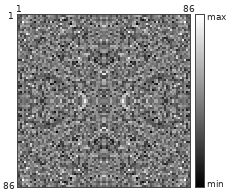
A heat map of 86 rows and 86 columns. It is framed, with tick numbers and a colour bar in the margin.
Grain: fine. Slope: none. Mirror symmetry: left to right and top to bottom. Odd rows or columns: none. Histogram: bell-shaped. Stripes: none. Seam: none.
